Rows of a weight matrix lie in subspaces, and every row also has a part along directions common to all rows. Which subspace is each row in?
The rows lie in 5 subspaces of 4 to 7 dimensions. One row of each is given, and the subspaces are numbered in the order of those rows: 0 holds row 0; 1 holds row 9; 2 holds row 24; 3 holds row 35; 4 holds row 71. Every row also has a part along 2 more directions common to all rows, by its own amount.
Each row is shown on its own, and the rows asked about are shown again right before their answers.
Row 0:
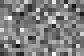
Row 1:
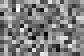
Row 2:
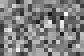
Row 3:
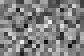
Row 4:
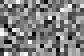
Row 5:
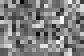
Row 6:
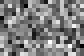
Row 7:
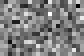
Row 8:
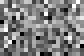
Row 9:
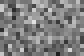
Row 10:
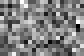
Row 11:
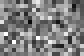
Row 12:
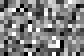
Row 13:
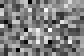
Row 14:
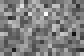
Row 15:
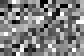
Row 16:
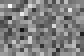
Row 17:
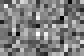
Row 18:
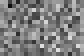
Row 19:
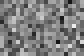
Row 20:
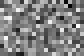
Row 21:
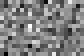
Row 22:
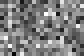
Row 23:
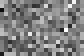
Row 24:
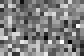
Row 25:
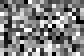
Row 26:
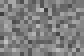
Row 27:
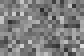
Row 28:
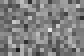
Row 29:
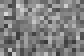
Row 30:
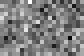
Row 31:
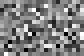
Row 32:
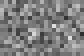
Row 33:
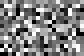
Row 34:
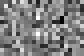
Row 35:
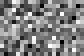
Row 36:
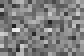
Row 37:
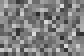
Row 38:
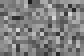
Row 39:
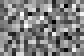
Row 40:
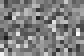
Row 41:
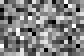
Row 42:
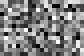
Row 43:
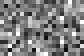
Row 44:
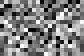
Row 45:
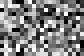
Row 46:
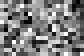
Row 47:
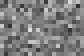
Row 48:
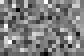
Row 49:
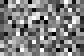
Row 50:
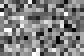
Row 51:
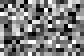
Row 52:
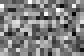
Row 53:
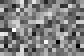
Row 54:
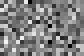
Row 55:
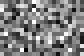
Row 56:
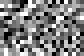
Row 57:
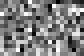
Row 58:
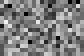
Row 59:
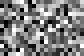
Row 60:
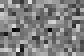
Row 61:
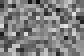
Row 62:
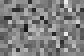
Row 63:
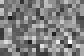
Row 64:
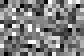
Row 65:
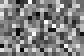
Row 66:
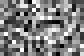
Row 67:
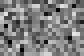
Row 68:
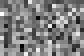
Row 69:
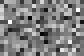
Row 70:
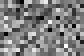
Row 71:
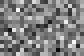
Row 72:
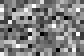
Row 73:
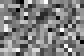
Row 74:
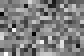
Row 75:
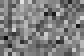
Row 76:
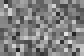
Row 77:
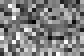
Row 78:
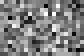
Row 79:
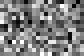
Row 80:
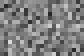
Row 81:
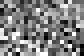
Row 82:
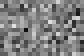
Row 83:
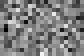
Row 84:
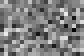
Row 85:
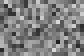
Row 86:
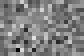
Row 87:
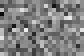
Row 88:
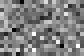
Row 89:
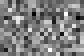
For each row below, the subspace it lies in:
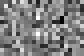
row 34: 2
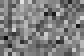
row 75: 2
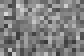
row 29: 1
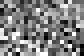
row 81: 2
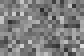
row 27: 2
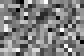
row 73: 1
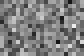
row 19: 2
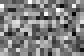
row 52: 1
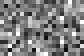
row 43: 2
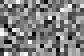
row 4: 0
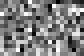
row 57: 4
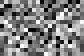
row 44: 3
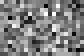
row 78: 1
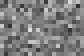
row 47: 3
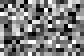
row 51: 3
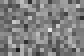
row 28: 3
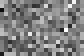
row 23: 0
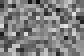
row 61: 1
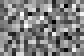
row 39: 0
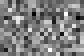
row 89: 4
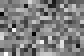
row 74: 4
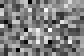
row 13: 3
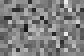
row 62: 0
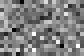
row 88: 4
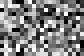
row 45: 4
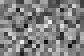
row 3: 4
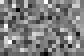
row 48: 1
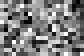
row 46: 1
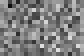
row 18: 0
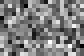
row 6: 2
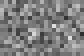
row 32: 0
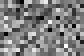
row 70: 1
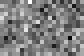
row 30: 2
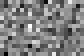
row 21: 3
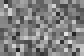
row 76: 2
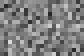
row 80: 3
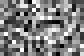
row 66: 1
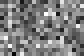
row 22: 2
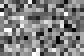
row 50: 4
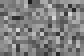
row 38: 4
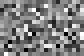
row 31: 0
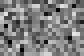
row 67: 1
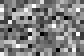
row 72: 0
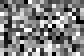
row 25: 4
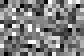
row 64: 3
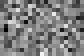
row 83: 1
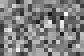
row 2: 4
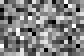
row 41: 0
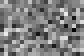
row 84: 4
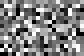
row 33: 0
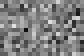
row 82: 4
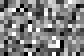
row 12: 3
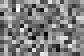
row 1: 4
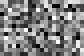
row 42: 4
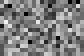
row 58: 3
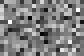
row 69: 0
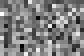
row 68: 4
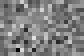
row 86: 4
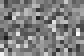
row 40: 0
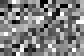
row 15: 3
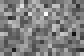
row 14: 1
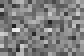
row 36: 4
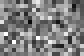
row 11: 1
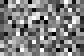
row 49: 0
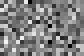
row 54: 3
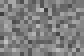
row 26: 3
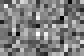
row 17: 2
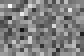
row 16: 0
